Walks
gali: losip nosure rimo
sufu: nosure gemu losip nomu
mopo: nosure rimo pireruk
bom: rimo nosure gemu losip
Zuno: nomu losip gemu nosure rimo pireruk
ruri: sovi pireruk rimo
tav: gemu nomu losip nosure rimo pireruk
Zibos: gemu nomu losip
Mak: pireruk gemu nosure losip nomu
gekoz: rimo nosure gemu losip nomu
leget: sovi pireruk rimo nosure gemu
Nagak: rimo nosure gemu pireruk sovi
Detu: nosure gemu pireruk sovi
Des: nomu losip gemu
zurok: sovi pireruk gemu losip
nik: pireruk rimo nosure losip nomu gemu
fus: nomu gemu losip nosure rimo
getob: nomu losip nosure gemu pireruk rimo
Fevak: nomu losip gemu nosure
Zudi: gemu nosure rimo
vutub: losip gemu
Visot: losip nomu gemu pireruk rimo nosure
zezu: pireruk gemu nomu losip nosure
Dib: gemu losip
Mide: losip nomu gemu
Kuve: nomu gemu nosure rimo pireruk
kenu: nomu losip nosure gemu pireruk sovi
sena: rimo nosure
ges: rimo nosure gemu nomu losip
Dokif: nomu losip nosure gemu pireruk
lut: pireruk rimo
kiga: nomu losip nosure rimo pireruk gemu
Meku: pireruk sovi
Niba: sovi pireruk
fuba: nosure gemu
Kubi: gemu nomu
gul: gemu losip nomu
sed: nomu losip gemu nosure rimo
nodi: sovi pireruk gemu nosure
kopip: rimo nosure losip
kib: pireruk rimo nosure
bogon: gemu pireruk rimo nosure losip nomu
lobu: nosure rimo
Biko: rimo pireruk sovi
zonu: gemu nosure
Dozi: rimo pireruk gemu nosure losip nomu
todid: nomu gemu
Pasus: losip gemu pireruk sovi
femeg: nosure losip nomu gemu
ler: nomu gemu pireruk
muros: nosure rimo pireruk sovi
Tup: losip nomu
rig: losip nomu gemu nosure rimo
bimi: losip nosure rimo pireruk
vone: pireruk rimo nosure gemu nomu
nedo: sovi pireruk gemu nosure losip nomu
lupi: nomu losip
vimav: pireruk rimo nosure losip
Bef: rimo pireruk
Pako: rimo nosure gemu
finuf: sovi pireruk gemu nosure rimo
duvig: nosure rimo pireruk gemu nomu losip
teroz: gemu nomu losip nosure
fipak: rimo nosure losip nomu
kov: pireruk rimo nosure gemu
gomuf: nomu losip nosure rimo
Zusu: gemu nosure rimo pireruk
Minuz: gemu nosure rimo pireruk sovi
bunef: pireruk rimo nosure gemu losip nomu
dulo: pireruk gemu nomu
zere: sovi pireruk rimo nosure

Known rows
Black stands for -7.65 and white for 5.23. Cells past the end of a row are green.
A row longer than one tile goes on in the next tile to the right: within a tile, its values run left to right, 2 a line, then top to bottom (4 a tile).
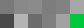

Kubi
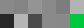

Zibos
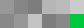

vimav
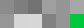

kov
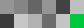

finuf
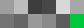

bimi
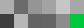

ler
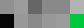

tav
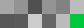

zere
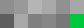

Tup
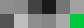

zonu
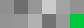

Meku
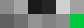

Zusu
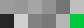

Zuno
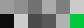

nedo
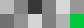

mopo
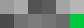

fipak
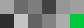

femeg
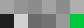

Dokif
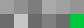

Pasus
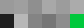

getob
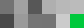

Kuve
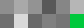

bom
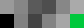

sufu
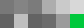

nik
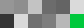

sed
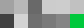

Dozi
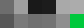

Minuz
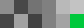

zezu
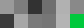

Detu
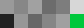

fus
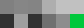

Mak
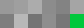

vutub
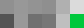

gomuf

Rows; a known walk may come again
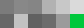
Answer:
nik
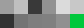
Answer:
bogon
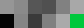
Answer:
sufu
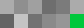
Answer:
Dib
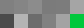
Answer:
Kubi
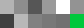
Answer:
duvig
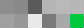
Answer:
kib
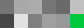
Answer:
rig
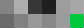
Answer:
Zudi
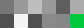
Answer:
Mide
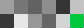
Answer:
nodi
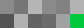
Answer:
todid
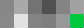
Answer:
Pako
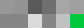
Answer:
lobu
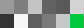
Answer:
Fevak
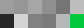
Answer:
Zuno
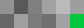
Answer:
dulo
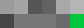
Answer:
fipak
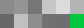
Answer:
bunef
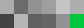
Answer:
ler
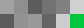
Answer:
leget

